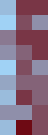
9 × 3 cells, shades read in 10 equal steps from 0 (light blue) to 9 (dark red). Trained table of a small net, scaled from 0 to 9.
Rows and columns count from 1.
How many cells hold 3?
5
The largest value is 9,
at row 9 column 2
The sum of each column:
15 55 49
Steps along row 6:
up same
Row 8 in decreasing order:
6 3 3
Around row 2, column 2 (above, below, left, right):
7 7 0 3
